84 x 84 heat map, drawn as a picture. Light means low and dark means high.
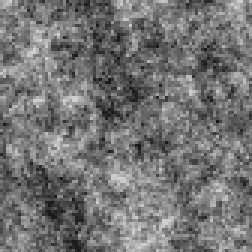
Stripes: none. Ninth with the lowest average: bottom middle. Mirror symmetry: none. Grain: blotchy. Histogram: bell-shaped.
